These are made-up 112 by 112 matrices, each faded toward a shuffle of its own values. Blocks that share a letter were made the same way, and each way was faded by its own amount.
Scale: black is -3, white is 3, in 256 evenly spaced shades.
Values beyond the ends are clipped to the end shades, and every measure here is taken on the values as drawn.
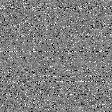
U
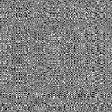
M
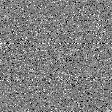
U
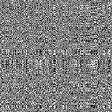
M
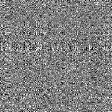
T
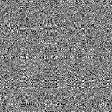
T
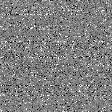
U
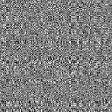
M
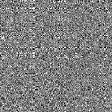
T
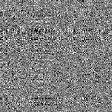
T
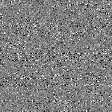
U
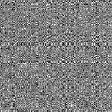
M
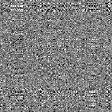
T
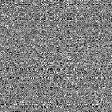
T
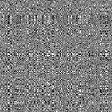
M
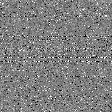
U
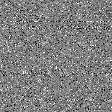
U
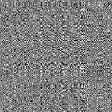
M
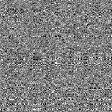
T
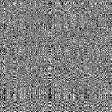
M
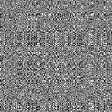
M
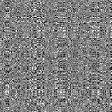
M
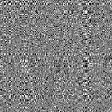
M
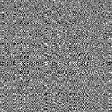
M
